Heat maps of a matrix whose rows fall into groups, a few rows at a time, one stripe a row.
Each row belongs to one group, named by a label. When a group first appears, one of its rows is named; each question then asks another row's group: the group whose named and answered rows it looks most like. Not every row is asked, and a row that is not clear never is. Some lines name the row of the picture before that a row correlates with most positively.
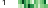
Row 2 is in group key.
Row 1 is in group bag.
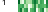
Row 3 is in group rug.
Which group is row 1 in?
rug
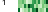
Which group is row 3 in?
rug
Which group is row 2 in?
key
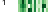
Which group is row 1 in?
bag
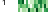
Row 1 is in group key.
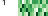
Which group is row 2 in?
bag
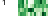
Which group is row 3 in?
key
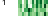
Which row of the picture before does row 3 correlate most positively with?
3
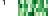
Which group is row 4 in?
key
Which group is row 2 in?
rug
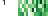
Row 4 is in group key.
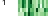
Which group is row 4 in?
key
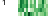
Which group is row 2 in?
rug
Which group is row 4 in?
key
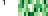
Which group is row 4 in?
key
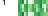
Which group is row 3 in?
rug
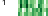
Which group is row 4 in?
rug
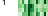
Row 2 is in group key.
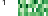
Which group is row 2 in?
rug
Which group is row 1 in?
rug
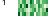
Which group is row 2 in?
rug
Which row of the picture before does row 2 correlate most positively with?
2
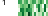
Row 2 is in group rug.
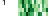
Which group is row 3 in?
key
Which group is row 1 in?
bag
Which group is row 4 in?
rug
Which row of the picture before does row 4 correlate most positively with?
3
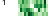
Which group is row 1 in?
bag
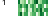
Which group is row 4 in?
rug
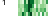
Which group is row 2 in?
key
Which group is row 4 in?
bag
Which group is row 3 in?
key
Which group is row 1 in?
key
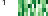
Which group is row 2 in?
bag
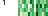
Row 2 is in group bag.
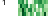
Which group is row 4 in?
bag
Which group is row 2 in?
rug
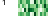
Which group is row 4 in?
bag
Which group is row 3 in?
key
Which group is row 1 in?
bag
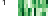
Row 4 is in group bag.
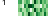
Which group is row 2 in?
key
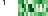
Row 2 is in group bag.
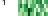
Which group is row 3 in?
key
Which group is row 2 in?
rug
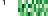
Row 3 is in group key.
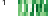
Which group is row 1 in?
rug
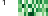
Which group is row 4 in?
key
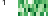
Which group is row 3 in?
key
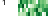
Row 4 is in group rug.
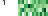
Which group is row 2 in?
key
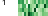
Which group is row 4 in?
key
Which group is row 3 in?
bag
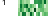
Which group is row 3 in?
bag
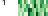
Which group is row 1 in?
rug
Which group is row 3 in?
key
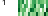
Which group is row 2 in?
rug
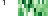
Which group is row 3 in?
bag
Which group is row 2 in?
key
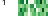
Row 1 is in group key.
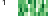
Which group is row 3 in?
rug
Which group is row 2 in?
rug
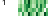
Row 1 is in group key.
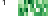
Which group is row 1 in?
key
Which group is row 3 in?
rug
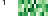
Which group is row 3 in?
key
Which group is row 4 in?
rug
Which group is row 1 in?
bag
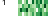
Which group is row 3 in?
rug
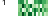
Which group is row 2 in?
bag
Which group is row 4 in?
bag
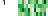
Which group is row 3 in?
bag
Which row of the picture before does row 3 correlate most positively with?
4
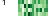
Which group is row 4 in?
key
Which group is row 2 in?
key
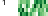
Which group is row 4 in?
rug
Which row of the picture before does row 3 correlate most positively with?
1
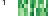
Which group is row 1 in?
rug
